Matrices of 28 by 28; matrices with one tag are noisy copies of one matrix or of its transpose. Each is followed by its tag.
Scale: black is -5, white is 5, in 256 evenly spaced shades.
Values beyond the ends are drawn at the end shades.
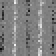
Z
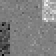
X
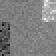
X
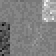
X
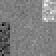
X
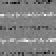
Z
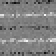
Z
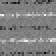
Z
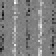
Z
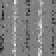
Z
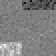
X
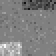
X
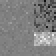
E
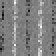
Z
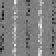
Z
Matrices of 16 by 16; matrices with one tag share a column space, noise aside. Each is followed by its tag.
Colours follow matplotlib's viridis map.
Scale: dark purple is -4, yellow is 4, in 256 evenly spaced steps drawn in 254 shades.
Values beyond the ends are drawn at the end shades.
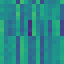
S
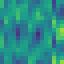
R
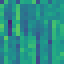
S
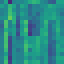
S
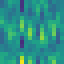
R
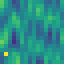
R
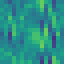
R
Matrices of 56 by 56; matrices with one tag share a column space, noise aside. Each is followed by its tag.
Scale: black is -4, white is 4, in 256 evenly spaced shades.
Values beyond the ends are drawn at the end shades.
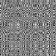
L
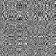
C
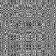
L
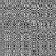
L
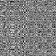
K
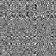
C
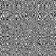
C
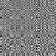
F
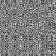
L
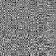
F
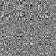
C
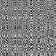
F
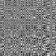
F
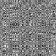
L
